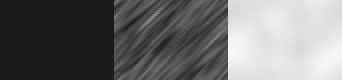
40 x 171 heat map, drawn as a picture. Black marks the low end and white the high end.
It is made of 1 by 3 panels. Panel 1,1: very low, flat. Panel 1,2: low, slanting up to the right. Panel 1,3: very high, smooth, faint in contrast.
